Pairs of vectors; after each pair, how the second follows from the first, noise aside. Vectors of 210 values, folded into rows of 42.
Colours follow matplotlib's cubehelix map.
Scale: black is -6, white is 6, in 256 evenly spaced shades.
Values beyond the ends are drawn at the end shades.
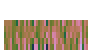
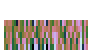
scaled up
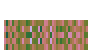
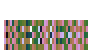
scaled up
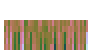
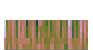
reversed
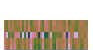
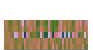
reversed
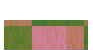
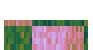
scaled up
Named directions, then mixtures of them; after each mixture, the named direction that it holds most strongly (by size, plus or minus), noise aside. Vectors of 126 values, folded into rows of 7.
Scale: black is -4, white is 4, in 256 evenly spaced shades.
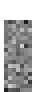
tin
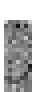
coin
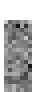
coin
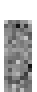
coin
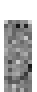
coin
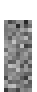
tin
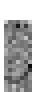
coin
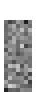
tin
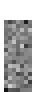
tin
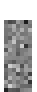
tin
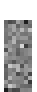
tin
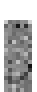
coin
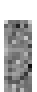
coin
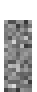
tin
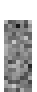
coin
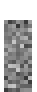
tin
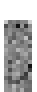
coin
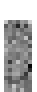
coin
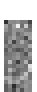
coin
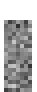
tin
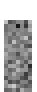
coin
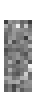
coin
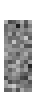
coin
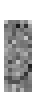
coin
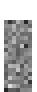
tin
